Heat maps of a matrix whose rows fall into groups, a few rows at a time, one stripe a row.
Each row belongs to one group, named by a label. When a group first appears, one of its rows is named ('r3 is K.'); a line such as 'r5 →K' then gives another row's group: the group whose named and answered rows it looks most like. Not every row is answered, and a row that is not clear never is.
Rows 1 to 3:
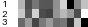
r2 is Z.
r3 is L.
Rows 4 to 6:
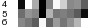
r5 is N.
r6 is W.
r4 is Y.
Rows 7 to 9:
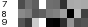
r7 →W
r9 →W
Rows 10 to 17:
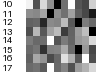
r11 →N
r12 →L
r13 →L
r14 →W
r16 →Y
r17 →W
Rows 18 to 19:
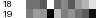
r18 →W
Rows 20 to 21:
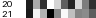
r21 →Y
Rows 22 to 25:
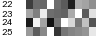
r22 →W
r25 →W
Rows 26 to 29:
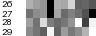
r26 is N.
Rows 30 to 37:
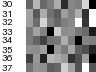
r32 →Z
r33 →N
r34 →L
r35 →N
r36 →L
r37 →Y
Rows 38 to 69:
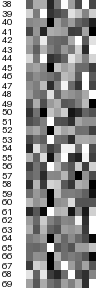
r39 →Z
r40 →N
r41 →L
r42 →Z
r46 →Y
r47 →Y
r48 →W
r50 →L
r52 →N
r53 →W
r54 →Y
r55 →Y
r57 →L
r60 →N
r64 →N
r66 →N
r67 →Y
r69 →Z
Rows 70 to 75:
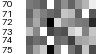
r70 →W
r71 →Y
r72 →N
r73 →Z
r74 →W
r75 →Y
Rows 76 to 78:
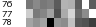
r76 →Y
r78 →N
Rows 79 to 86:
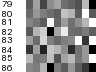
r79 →L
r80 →Y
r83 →Z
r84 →L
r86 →N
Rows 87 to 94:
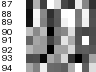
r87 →L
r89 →Y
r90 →N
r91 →Y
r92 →N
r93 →L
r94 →Z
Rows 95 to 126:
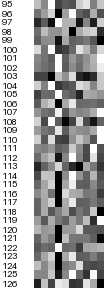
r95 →Z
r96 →Y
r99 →N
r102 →W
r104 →Z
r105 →W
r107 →W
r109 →W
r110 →Z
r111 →Y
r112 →Y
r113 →W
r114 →Y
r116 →N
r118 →L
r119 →Z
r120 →N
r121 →N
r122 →W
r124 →N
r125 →Y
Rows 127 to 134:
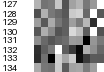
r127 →W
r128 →Y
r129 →Z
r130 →Y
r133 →L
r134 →W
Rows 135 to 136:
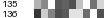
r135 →Z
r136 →Y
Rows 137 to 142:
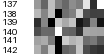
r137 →Z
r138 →N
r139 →L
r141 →N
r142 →N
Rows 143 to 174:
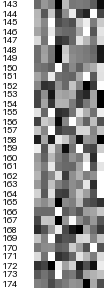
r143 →N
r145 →Z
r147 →Z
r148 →N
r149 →N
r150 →W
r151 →Z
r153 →L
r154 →L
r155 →Z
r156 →Y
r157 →Z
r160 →Z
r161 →Z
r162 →W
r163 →Z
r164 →Z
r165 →N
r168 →W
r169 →Z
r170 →Y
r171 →Z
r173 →W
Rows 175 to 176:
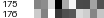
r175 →Y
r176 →Z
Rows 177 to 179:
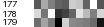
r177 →Y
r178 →Z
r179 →N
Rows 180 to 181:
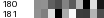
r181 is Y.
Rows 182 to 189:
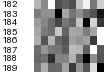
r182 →Z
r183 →N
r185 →W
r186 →Z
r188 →L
